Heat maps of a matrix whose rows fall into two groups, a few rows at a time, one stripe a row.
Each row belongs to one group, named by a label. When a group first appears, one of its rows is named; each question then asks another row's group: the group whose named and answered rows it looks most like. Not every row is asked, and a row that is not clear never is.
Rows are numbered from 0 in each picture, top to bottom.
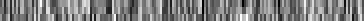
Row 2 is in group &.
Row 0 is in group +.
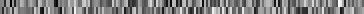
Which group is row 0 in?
+
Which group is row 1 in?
&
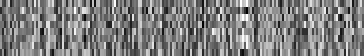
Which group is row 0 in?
&
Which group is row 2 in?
&
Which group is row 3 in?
+
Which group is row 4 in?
&
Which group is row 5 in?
&
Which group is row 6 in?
+
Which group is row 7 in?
+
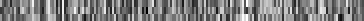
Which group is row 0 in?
+
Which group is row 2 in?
&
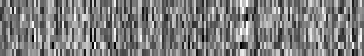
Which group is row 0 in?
&
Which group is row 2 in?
+
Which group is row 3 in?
+
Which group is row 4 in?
&
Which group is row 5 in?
&
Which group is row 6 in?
+
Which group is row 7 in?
&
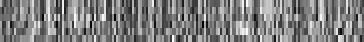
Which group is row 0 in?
+
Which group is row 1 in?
+
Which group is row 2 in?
+
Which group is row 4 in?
&
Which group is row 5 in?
+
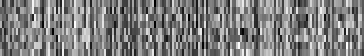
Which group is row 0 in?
&
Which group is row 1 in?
+
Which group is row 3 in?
&
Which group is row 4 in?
+
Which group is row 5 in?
+
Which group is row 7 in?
+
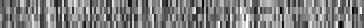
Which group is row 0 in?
+
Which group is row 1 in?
&
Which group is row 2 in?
+
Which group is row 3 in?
&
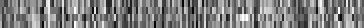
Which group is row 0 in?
+
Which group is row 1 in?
+
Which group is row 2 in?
&
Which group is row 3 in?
&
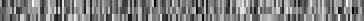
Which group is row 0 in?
&
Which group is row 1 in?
&
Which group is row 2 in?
+
